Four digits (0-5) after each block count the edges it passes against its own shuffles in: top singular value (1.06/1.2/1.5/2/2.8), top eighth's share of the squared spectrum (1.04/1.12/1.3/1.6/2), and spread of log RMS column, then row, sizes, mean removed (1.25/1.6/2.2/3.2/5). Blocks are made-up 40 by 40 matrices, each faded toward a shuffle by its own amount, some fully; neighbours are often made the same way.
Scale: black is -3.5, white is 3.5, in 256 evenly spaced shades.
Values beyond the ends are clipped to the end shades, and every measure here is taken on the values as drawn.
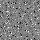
1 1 0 0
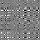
4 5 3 3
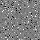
3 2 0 0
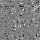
2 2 1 1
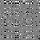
4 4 2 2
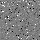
0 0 0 0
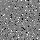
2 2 0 1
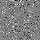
3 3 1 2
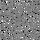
2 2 0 1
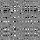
4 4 2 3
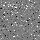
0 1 0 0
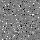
2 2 0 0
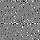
3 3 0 1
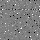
2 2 0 0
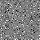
3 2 1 0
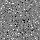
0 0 0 0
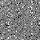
3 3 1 0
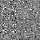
2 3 1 0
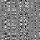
3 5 4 2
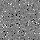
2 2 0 0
